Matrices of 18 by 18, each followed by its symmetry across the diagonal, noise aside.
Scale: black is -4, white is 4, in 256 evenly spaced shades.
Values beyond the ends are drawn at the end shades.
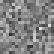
neither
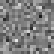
antisymmetric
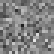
neither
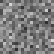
neither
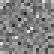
symmetric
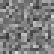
symmetric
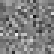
antisymmetric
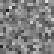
antisymmetric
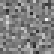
neither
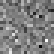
antisymmetric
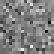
antisymmetric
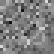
symmetric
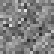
symmetric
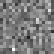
neither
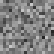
neither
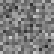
symmetric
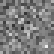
symmetric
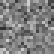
antisymmetric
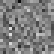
neither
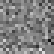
antisymmetric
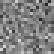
antisymmetric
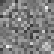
symmetric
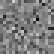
neither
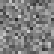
antisymmetric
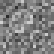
symmetric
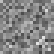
symmetric
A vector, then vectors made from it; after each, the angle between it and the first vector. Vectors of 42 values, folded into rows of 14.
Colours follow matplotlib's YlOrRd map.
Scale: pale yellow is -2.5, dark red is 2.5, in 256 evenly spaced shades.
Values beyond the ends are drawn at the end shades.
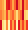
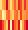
orthogonal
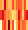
partly opposed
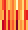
nearly opposite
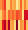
nearly opposite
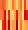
nearly opposite
